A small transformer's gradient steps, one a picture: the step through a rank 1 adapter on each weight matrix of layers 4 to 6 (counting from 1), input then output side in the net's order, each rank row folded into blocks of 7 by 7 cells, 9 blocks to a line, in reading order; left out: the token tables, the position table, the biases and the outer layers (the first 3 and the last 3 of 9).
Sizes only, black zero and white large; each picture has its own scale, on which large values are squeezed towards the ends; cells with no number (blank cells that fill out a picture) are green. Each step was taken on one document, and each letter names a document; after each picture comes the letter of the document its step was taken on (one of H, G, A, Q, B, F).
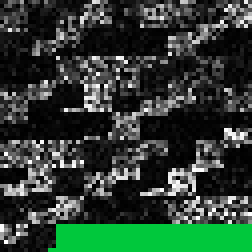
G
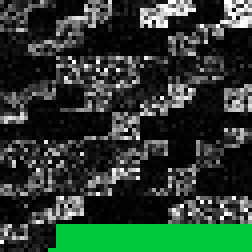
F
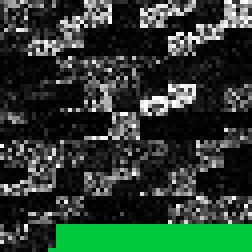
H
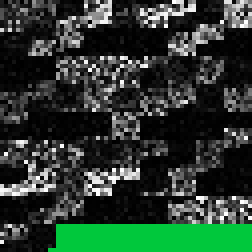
F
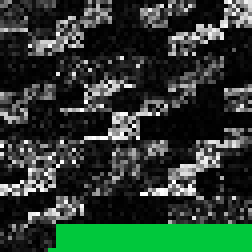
H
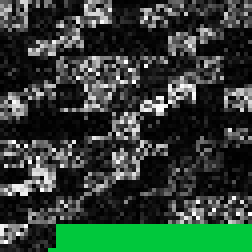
G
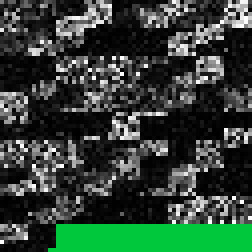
F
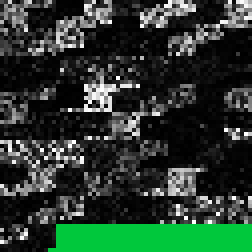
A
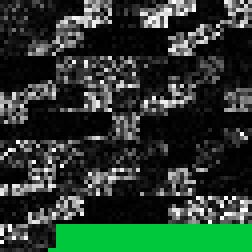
F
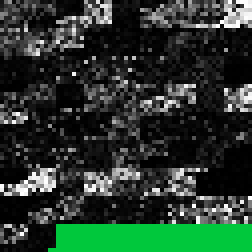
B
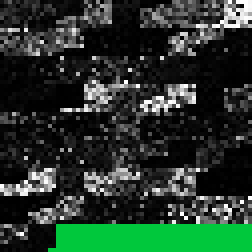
B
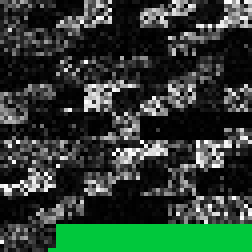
H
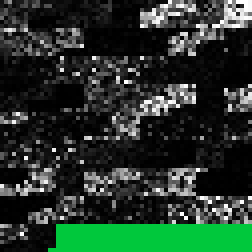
B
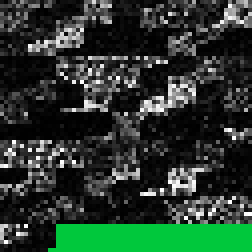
G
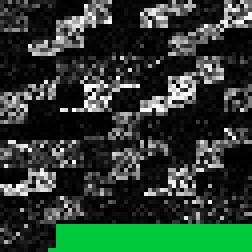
G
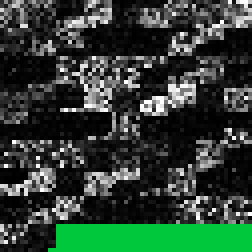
G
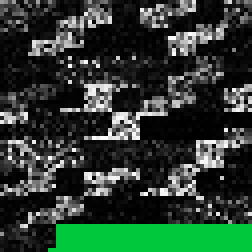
H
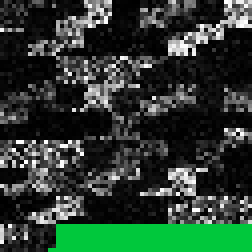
F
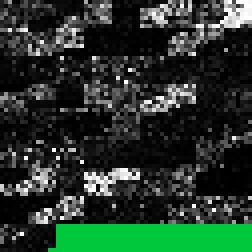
B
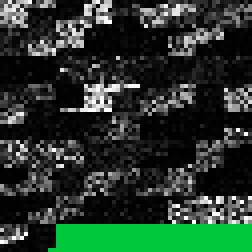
A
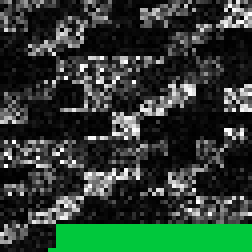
G
